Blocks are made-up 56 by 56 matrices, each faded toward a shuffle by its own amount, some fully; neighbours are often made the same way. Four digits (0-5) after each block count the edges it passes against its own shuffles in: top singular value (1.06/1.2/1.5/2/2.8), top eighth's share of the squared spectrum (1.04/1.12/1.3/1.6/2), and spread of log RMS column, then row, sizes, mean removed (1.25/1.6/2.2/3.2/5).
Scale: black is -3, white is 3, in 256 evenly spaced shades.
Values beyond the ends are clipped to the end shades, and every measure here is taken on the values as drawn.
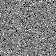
0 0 0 0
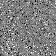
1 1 0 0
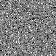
1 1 0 0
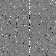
3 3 1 0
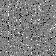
3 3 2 0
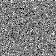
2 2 0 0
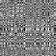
4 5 3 3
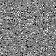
3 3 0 1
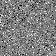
1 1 0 0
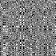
4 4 3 3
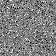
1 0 0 0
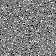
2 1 0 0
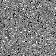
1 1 0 0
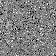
1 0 0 0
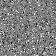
0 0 0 0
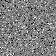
0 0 0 0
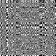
4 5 3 3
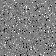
1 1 0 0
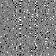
4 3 2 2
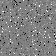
0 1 0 0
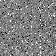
1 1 1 0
